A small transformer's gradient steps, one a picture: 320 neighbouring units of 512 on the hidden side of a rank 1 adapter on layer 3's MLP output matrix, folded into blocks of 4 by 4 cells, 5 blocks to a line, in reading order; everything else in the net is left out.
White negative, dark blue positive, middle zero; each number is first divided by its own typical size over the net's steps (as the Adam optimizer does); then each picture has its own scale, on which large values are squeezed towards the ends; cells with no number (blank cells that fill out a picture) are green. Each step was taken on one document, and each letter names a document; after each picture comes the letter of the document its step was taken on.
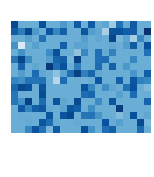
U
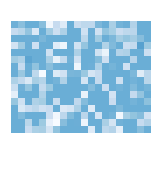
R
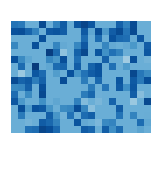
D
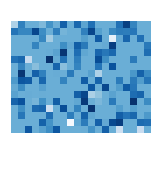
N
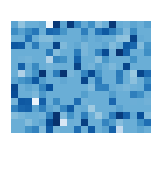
R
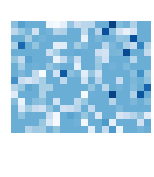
R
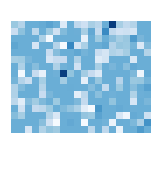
R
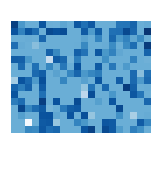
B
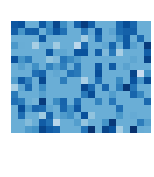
B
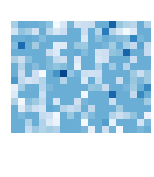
R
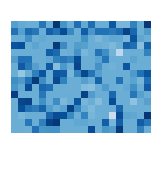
U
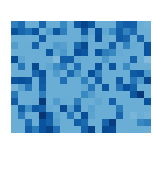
B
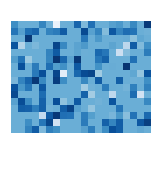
U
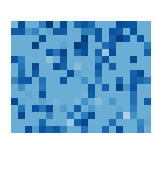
N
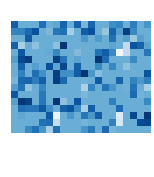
U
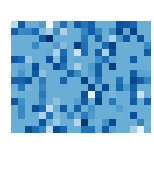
N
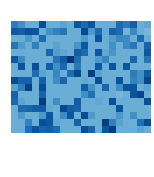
B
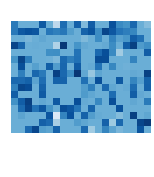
U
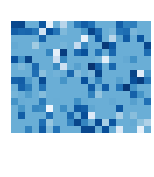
D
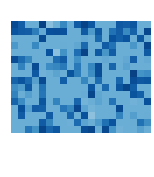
D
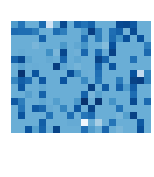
N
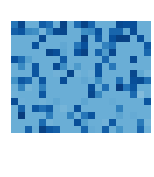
N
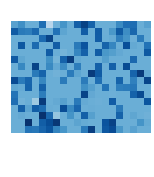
B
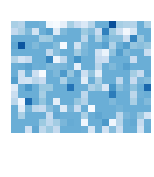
R
